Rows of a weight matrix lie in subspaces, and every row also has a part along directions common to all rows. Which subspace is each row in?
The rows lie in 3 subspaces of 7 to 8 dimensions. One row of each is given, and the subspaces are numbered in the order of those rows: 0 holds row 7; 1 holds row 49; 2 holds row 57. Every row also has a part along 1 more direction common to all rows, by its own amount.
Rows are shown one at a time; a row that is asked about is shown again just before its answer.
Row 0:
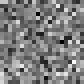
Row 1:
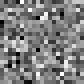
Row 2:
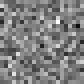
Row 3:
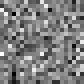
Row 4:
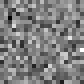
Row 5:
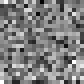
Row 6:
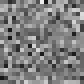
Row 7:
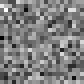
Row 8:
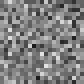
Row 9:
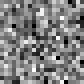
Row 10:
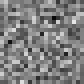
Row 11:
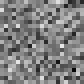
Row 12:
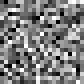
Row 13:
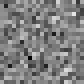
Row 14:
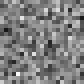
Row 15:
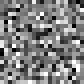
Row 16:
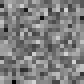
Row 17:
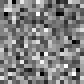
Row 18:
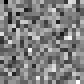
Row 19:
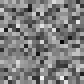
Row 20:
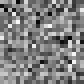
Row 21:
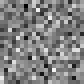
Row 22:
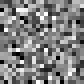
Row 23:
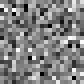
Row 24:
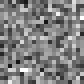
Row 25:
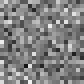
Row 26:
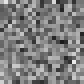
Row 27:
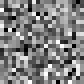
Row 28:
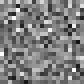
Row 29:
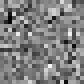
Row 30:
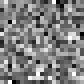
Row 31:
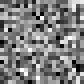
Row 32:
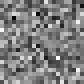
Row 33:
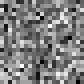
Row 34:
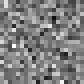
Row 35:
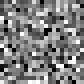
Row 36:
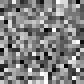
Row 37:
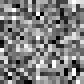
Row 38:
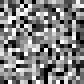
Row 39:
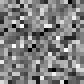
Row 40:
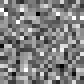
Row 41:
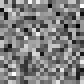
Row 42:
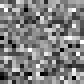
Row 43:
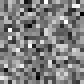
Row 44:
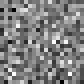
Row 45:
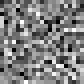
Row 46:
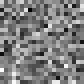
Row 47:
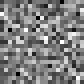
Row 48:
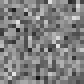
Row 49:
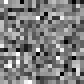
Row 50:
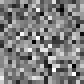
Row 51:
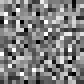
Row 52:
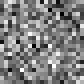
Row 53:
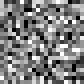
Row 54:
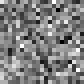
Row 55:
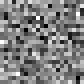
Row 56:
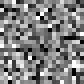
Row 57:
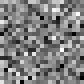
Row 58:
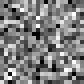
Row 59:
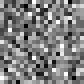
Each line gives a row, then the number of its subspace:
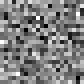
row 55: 2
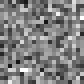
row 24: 2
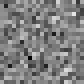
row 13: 1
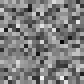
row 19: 0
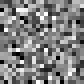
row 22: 1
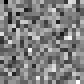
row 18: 1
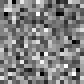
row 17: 2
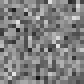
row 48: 1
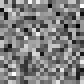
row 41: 2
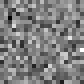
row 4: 1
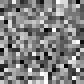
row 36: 2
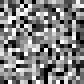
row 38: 1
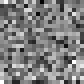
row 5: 0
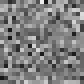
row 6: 0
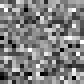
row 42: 0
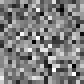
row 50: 0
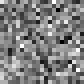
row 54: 0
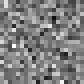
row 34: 1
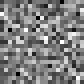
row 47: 2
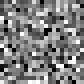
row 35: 2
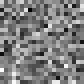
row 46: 2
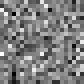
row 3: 2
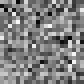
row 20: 0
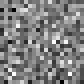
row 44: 1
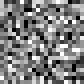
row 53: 0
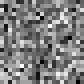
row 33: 0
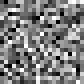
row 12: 1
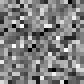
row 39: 1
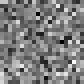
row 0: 0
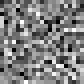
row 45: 2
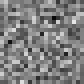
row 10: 1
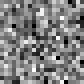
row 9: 1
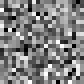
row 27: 1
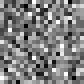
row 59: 0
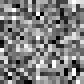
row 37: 1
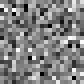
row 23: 0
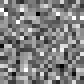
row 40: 2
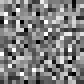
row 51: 2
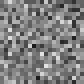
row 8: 0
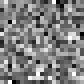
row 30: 0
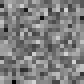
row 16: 2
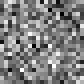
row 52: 0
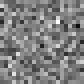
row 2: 2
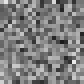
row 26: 0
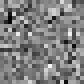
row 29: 1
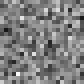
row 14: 2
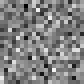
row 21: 0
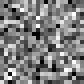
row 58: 1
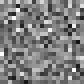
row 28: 2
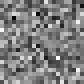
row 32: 1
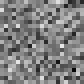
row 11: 0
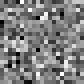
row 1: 1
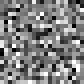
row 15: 2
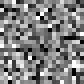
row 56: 0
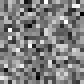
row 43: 0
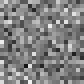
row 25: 2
